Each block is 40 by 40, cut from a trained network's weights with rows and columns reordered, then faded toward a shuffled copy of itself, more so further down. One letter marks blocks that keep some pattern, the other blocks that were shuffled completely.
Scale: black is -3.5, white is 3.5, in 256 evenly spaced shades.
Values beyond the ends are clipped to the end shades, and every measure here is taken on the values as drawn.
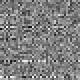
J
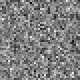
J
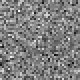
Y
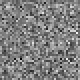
J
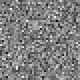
Y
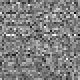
J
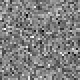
Y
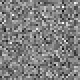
J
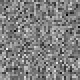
J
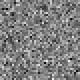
Y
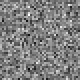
J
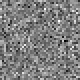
Y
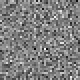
J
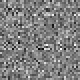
J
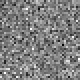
Y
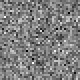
J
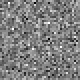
J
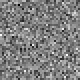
Y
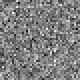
Y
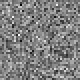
J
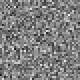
Y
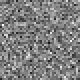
Y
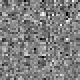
J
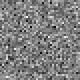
Y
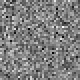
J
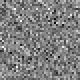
Y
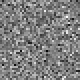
J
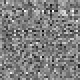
J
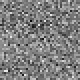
J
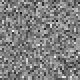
Y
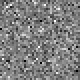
Y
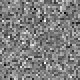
Y
